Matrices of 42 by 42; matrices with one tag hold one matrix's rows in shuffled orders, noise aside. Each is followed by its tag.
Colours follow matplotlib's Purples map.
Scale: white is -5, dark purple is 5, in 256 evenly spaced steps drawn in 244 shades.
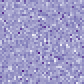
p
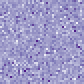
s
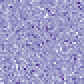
s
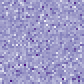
s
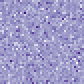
s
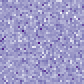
p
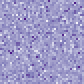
s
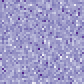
p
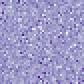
p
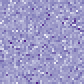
s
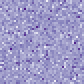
s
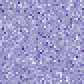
p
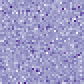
s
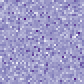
s
